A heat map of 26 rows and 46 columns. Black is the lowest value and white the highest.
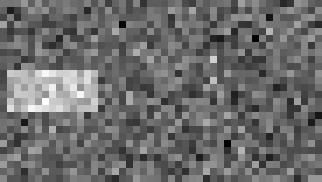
Odd patch: higher, in the middle left. Stripes: none. Ninth with the highest average: middle left.
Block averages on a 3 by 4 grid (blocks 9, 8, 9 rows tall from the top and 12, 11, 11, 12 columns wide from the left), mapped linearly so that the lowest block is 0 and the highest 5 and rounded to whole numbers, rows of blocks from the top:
0101 / 5110 / 1000
